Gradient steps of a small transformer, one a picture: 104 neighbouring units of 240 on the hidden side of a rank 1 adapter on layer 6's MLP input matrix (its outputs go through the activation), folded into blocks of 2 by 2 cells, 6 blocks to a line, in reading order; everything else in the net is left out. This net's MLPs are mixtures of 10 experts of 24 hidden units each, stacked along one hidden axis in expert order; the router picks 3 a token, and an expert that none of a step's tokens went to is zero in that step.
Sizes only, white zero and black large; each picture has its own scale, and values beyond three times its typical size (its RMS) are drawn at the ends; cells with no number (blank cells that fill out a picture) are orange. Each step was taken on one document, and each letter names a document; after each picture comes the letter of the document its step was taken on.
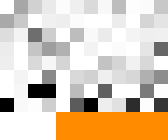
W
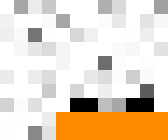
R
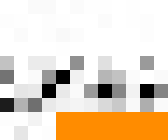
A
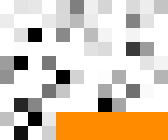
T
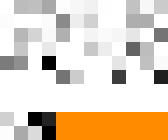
T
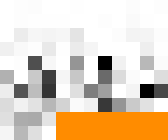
A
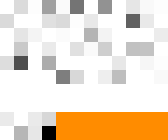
T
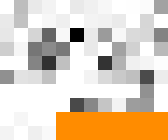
W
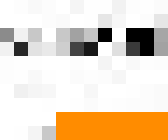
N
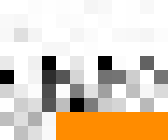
A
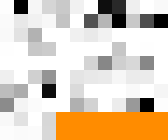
R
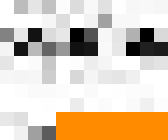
N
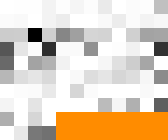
W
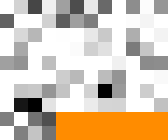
T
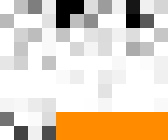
T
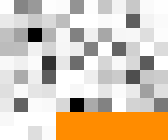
W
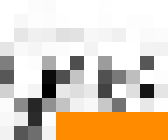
A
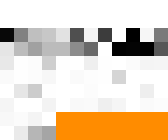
N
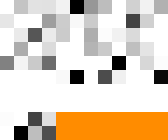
T
